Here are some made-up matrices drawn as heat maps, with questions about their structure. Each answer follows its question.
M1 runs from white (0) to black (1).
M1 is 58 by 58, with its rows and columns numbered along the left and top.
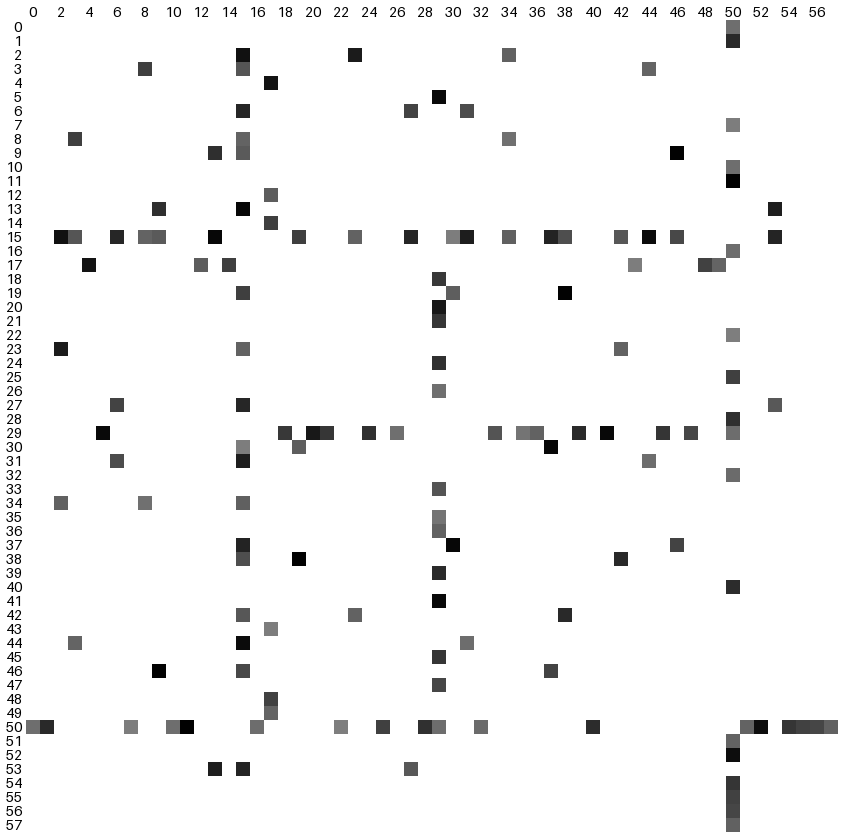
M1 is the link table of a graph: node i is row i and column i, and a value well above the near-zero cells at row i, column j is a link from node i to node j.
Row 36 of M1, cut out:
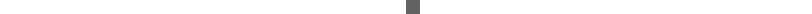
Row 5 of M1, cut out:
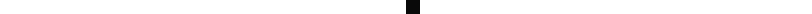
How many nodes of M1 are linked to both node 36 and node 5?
1
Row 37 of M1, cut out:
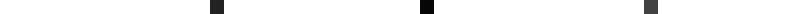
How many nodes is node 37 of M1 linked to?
3
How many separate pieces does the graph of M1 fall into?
3
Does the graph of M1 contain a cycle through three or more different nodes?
yes
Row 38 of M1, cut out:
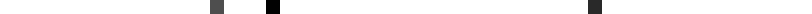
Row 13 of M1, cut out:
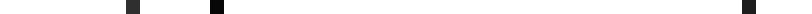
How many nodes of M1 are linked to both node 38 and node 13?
1
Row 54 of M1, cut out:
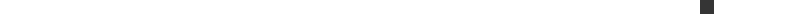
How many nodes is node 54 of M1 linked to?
1
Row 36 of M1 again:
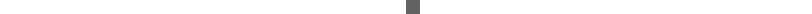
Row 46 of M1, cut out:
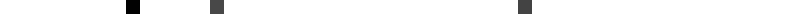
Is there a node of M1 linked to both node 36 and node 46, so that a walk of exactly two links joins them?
no
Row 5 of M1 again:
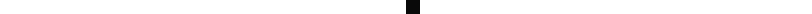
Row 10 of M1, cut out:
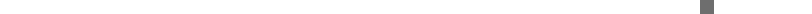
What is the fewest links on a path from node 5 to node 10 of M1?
3
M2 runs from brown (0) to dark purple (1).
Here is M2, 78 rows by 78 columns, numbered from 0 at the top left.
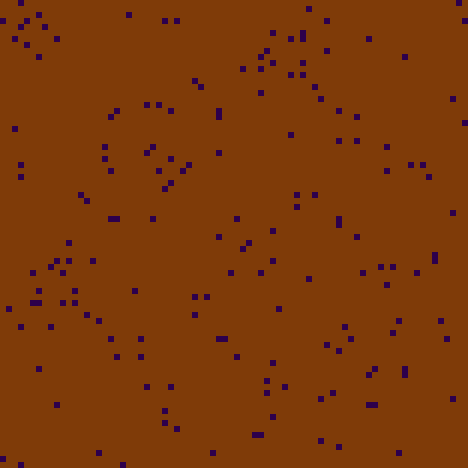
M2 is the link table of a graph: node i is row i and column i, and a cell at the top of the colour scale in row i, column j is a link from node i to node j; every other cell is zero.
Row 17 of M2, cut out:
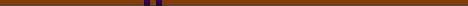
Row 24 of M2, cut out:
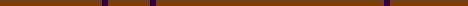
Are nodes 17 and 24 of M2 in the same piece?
yes
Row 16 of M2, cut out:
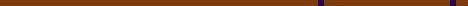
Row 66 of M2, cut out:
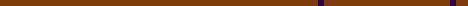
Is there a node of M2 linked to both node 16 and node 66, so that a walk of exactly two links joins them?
yes
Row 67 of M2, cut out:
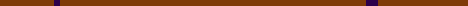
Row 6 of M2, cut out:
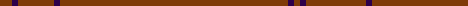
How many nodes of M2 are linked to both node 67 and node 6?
2
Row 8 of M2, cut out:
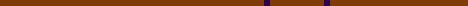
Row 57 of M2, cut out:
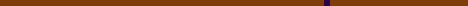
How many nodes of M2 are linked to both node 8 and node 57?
1
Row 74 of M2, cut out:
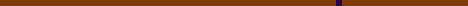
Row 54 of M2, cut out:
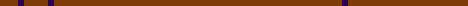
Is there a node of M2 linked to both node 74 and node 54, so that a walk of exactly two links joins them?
no
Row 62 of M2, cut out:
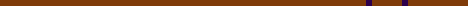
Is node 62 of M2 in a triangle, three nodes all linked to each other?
yes
